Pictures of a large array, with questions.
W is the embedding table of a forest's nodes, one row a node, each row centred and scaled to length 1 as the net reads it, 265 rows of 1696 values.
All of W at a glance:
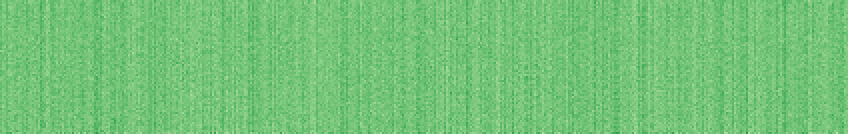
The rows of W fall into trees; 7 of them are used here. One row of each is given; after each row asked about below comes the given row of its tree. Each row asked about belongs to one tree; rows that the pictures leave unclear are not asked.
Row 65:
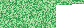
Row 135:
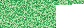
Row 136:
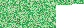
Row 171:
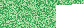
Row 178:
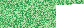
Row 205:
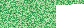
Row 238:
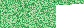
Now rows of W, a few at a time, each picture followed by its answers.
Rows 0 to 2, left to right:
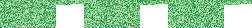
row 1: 238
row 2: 238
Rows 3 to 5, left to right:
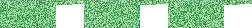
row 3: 171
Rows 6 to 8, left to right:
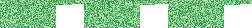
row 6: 238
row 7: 238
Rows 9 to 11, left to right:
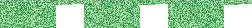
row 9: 135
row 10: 238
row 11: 178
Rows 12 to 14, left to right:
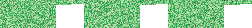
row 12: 178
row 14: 65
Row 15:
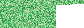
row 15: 205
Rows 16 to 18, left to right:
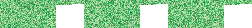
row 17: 178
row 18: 178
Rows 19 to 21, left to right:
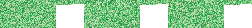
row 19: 205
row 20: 178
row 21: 205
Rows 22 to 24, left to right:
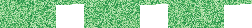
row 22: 238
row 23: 205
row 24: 136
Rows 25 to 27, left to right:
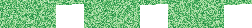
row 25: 65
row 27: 178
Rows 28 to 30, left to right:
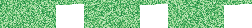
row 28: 238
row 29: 205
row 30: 238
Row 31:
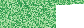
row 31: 238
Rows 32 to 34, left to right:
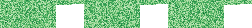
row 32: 178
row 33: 178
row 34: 178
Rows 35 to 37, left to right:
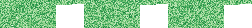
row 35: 205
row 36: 171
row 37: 205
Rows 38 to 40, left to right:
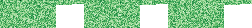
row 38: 65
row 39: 135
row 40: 178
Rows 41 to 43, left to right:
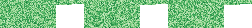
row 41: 178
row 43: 65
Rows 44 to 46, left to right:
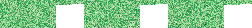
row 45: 178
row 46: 135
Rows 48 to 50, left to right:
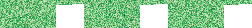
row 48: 65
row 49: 178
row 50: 238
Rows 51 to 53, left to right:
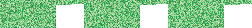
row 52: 238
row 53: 178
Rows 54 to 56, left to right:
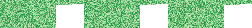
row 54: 136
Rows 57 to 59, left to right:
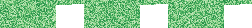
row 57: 171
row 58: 178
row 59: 205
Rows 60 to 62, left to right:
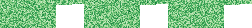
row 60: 65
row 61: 205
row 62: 205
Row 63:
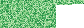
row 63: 178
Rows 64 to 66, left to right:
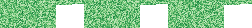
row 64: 65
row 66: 238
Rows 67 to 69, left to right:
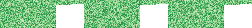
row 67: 205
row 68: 135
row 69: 205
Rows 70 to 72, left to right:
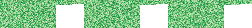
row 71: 238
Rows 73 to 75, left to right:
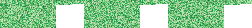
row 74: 178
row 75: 171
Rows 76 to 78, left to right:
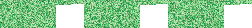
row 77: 171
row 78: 171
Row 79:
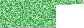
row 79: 178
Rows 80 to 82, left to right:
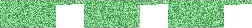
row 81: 171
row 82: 178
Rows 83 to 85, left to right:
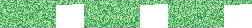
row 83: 65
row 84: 136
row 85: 65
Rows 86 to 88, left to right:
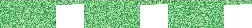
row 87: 205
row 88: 135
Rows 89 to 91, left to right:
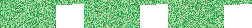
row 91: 238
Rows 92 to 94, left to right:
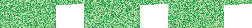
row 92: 205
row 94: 178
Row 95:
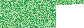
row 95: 178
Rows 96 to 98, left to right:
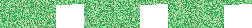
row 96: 205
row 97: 136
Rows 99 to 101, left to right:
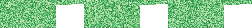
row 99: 205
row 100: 238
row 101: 238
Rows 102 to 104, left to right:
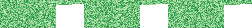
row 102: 65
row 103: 135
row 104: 136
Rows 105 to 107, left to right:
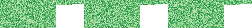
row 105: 65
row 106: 238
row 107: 205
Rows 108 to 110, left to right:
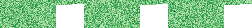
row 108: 205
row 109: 205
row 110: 171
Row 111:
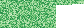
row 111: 171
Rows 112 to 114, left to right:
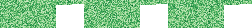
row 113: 136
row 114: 238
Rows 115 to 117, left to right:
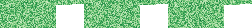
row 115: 205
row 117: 205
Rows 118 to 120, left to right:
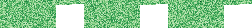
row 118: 178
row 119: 178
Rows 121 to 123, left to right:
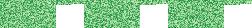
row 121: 205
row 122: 65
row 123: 171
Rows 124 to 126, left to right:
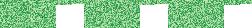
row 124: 135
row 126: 205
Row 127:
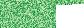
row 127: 205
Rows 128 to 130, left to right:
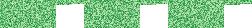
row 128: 178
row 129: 171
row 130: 65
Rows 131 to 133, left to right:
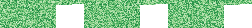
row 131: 65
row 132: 178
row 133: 238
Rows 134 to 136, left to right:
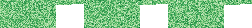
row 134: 178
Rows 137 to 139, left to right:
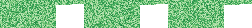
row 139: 178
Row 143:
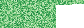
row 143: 238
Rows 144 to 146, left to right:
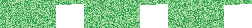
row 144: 178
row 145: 171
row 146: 178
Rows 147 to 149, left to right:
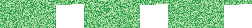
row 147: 205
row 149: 205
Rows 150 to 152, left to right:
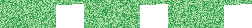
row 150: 65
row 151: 135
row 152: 136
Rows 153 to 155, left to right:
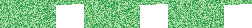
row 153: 238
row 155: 178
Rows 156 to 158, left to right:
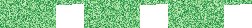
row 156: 171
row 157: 171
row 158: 136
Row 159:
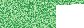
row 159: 238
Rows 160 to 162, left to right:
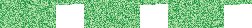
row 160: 238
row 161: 178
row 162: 178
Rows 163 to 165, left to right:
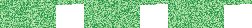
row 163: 135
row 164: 238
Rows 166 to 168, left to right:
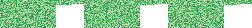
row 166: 65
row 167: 205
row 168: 136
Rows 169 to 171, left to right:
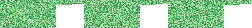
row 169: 65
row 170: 205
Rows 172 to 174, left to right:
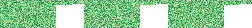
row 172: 171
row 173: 136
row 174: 205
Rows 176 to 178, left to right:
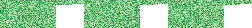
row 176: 171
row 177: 178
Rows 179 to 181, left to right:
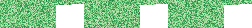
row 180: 178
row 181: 238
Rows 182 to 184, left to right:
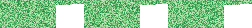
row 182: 238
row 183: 205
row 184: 238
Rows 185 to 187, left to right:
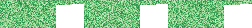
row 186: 205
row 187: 238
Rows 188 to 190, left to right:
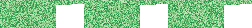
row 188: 205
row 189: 205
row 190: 238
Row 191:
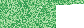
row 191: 238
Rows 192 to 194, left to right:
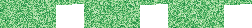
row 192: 136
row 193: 136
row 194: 65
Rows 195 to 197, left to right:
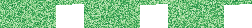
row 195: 135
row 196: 171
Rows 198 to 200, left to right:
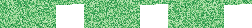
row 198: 238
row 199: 205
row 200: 178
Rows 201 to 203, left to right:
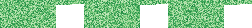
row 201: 238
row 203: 136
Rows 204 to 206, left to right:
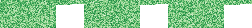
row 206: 205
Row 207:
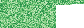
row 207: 238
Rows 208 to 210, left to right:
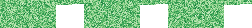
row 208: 136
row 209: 238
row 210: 65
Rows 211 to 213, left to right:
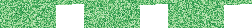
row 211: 135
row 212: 178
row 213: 238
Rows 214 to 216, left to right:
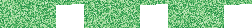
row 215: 205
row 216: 238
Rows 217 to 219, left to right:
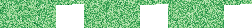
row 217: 171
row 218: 205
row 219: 205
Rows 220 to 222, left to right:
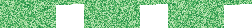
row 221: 178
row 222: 238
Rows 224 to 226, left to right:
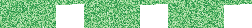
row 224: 205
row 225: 205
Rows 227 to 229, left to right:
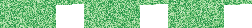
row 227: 205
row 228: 178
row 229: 178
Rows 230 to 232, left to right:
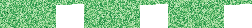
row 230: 205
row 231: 178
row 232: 205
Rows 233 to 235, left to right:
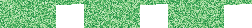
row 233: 238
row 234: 65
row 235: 178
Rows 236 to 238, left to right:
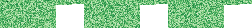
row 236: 178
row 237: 238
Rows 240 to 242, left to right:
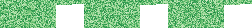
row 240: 171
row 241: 171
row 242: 136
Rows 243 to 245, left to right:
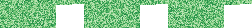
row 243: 178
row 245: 171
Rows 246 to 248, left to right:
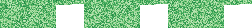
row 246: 238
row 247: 238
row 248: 205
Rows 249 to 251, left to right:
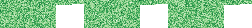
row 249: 171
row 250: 205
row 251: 238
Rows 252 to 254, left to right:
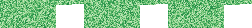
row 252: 65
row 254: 238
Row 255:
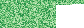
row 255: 238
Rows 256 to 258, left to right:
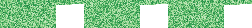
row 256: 238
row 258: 136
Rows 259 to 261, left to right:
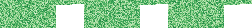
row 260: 178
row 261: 178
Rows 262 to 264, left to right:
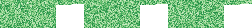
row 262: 238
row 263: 205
